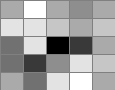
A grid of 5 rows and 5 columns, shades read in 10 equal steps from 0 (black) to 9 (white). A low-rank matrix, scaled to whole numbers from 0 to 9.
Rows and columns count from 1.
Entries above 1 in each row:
5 5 4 5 5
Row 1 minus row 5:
0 5 -2 -4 0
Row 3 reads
4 8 0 2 6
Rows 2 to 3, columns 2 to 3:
8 7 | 8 0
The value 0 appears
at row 3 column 3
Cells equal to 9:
2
